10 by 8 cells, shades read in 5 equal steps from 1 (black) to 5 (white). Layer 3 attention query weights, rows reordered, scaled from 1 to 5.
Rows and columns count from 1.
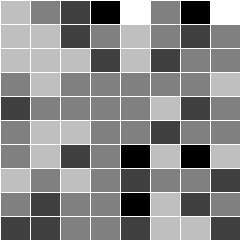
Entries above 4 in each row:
2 0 0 0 0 0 0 0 0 0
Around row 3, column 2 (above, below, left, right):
4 4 4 4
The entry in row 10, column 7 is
4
